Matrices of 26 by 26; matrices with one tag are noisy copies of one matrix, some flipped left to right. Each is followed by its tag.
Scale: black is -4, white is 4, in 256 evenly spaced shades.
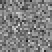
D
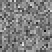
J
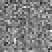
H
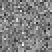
J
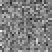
H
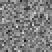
D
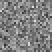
J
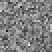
J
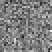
H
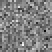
J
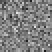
D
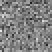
H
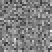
H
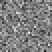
D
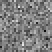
J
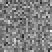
H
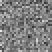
H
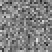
H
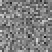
H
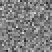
D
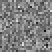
J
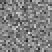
D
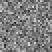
J
